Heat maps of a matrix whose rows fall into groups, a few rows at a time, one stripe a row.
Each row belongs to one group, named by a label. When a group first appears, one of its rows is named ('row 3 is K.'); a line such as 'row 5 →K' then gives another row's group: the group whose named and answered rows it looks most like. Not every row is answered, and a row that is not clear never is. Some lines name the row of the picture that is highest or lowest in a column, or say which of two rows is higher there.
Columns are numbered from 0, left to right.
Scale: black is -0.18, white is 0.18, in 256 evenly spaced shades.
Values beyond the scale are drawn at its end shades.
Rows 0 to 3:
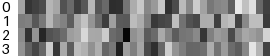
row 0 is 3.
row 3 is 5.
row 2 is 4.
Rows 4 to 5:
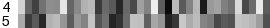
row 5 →3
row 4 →3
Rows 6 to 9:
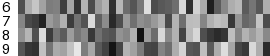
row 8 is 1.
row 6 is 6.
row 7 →3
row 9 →5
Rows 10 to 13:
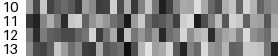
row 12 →4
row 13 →3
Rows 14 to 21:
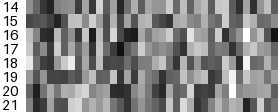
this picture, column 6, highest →18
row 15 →4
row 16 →3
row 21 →5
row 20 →5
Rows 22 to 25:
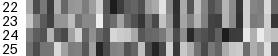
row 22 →3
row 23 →3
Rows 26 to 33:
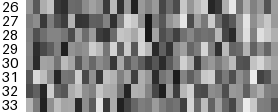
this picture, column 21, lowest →31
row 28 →1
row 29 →4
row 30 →5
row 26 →4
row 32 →5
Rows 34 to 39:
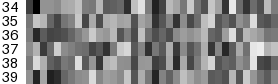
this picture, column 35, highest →37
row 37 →1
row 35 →6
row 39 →4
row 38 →6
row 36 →4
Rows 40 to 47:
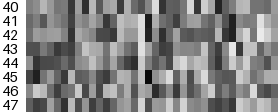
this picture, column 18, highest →40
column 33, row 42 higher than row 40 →Yes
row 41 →1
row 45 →1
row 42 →1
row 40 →6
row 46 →6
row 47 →1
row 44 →4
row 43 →4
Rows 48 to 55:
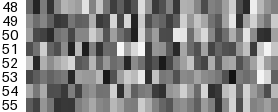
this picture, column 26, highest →52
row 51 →1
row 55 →4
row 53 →1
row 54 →4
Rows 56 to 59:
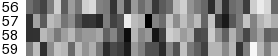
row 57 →1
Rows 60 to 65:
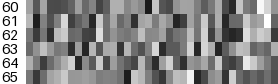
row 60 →1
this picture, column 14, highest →63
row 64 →3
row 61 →3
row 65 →5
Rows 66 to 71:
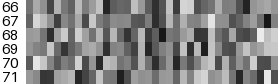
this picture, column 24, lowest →68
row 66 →5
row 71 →3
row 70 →6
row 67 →6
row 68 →5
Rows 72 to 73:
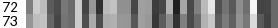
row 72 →6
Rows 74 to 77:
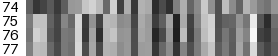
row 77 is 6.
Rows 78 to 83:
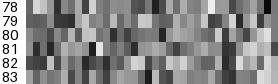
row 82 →1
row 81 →3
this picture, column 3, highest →82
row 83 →1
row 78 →6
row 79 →4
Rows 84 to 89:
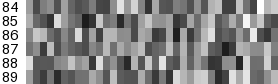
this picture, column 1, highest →86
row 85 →3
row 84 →1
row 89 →4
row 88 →3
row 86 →6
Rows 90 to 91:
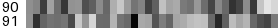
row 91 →4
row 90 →1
